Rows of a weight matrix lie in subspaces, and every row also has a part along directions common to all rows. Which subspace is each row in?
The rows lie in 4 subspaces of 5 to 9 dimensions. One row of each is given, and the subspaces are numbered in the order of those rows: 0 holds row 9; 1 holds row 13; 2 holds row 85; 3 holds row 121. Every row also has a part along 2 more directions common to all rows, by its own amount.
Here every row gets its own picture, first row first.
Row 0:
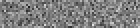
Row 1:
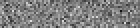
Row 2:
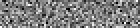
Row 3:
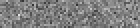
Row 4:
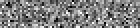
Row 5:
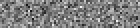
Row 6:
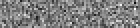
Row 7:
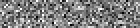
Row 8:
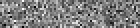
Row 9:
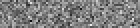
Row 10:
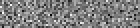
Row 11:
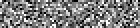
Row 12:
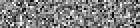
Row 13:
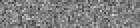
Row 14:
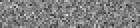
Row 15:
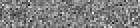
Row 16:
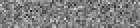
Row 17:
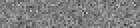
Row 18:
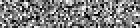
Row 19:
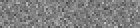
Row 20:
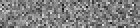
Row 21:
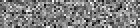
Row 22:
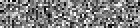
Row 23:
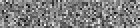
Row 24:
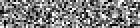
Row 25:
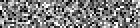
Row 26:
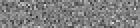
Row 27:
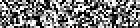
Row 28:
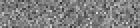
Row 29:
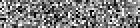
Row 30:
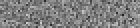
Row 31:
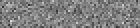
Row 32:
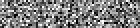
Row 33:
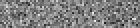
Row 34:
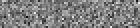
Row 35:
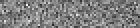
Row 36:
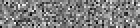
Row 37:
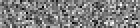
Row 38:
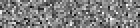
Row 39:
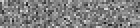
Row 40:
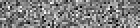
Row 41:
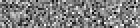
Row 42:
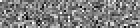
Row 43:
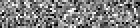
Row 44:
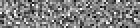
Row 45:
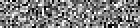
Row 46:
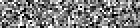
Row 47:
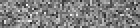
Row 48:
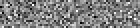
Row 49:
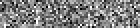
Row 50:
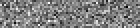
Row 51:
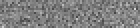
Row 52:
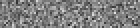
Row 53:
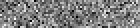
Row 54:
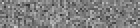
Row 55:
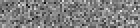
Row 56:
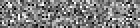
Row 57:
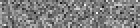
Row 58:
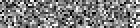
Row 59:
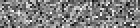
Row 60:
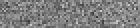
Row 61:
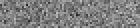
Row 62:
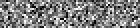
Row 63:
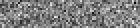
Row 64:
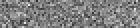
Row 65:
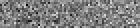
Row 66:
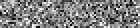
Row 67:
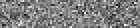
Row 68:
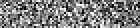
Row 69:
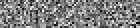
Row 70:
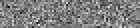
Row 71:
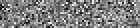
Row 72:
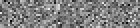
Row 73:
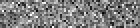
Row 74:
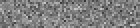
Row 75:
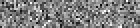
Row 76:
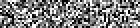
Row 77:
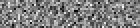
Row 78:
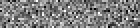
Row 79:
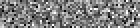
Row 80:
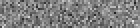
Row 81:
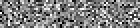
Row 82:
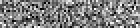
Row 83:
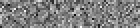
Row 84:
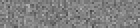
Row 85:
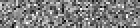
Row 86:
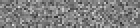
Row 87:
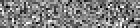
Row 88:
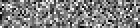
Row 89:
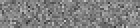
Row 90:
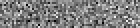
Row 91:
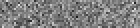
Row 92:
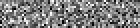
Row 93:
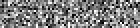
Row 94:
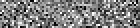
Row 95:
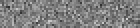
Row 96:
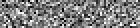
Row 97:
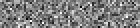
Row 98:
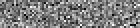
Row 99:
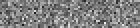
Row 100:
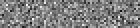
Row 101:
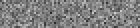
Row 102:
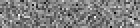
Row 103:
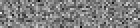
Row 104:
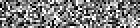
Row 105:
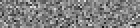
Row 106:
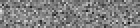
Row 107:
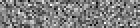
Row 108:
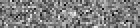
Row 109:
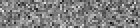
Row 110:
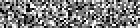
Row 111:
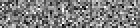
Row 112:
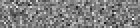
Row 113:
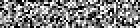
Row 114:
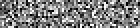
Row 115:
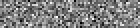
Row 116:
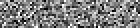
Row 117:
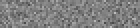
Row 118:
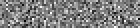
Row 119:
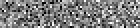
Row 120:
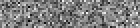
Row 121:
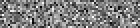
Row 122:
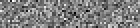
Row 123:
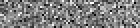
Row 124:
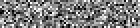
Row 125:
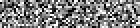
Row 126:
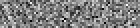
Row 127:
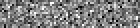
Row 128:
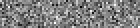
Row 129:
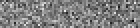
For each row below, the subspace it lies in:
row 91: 1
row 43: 1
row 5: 3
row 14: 1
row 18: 1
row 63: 3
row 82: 1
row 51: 2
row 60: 2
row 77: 2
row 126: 2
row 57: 1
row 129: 0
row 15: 0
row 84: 3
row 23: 3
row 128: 3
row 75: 0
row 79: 0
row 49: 1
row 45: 0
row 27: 1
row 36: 0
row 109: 2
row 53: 1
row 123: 3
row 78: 0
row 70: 0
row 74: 1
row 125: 1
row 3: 2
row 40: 3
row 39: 0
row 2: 2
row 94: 1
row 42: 1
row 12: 1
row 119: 3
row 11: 2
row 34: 2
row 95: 0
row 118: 3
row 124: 0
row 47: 0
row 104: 3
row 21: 3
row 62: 3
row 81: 2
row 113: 3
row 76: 0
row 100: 3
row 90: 0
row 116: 1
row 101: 3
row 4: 2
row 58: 1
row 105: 1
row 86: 2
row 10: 2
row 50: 0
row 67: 1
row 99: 2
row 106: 0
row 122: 0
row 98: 1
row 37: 1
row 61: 0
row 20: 2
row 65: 0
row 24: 0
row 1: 2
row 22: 0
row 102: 2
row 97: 1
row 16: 3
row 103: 2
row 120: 0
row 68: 2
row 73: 1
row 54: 3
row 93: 2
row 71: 2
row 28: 1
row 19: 0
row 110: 3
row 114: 2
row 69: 1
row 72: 2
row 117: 2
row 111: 2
